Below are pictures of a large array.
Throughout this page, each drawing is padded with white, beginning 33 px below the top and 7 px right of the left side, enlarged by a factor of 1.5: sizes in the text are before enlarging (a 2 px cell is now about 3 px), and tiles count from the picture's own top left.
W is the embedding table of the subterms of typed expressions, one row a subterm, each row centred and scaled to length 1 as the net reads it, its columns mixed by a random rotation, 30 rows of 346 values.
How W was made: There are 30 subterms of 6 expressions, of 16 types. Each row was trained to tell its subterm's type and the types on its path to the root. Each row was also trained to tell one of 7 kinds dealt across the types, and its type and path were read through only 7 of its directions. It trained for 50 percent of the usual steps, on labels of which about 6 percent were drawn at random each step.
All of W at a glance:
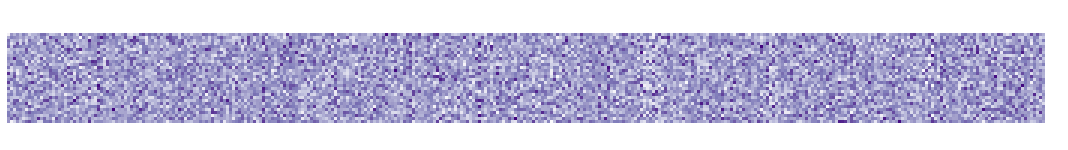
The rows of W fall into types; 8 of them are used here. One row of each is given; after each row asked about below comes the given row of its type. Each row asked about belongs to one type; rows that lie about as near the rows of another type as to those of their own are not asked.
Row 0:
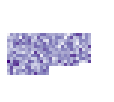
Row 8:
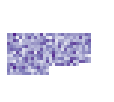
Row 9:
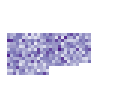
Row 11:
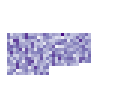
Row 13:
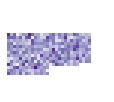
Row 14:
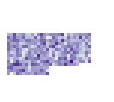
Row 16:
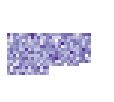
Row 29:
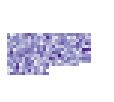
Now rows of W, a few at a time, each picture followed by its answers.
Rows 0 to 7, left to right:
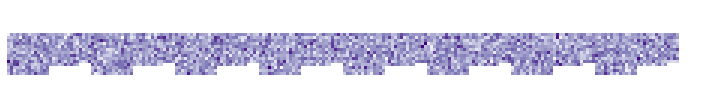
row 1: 14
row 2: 9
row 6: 11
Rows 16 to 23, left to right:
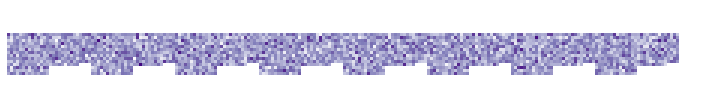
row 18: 11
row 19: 0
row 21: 11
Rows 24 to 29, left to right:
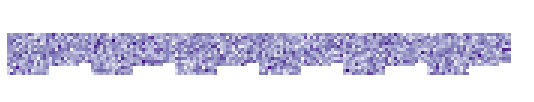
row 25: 0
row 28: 0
